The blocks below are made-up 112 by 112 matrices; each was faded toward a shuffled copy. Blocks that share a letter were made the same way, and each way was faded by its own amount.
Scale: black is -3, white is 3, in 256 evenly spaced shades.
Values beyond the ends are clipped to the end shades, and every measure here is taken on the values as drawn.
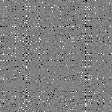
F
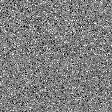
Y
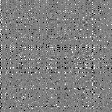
F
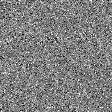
Y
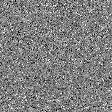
Y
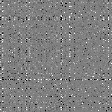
F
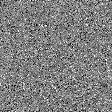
Y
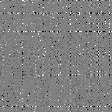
F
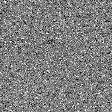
Y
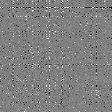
F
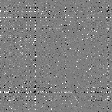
F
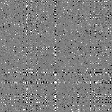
F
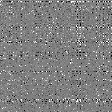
F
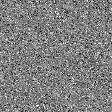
Y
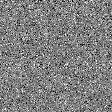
Y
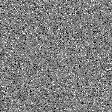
Y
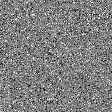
Y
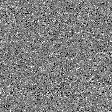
Y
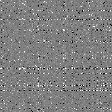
F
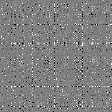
F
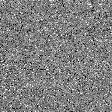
Y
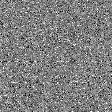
Y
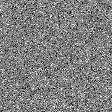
Y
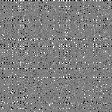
F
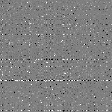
F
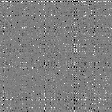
F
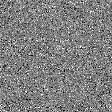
Y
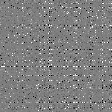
F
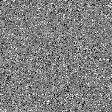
Y
